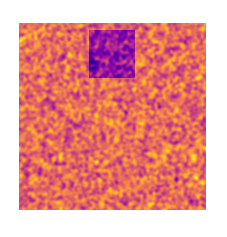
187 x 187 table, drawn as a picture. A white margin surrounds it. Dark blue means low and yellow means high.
Overall the values sit about 60% of the way up the scale. The ninth with the lowest average is the top middle. There are no regular stripes. An odd patch, lower than its surroundings, sits in the top middle.
